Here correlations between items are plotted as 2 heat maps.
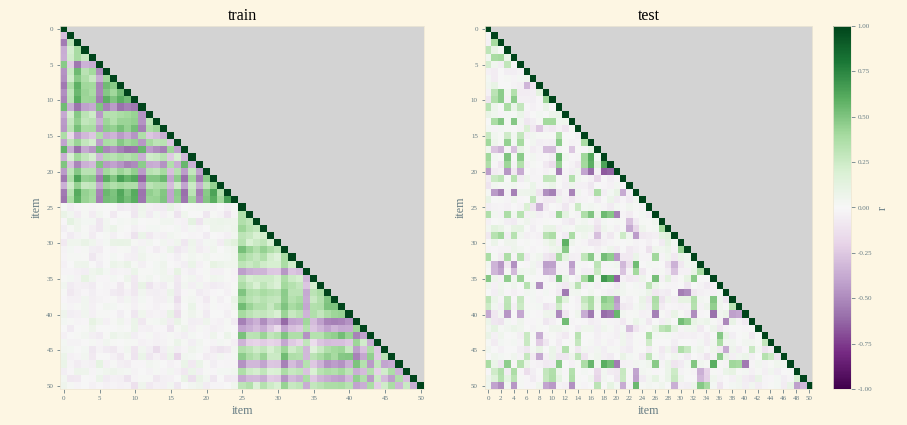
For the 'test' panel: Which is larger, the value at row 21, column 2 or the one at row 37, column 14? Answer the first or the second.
the first
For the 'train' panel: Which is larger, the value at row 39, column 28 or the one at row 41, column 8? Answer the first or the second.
the first
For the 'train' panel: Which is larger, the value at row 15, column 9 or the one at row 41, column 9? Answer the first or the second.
the second
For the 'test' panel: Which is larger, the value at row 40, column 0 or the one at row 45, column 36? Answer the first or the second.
the second
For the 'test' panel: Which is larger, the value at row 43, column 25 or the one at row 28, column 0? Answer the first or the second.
the first
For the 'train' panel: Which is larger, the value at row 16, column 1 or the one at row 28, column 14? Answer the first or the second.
the first
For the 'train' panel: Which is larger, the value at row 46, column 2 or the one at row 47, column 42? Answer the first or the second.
the second
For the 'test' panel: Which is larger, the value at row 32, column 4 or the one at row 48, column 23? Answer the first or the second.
the first
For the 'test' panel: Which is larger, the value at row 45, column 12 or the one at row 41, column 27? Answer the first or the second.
the first
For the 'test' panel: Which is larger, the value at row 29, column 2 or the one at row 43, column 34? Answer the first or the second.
the first
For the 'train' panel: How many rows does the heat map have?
51
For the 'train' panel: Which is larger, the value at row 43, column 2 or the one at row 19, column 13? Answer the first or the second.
the first
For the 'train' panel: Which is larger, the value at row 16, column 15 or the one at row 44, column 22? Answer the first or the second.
the second
